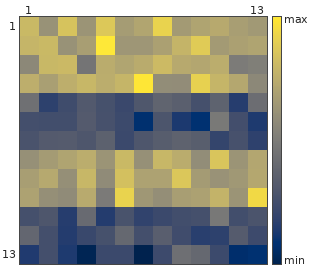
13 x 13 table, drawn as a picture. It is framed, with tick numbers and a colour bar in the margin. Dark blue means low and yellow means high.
Stripes: horizontal, repeating 2 times. Average level on the scale: 50%. Ninth with the highest average: top middle.
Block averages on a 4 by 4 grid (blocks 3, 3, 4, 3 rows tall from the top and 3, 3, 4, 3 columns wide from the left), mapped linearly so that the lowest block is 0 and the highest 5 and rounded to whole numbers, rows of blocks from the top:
5 5 5 4 / 2 2 2 2 / 3 4 4 4 / 0 0 0 0
